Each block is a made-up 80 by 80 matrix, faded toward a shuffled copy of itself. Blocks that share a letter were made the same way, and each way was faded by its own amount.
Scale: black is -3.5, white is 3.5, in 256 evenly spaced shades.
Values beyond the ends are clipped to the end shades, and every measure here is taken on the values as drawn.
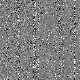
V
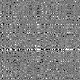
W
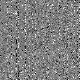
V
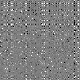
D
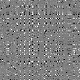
D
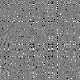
D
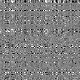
W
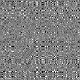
W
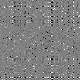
D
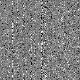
V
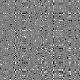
D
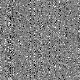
V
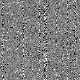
V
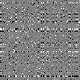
D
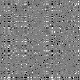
D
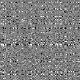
W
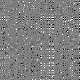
D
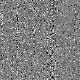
V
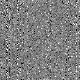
V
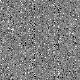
V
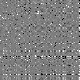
D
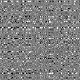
W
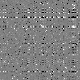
D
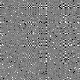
D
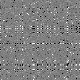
D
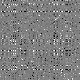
D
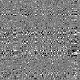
W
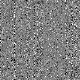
V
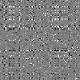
D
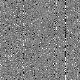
V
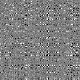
W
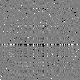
D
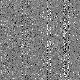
V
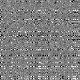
W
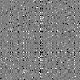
D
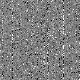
V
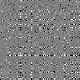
D
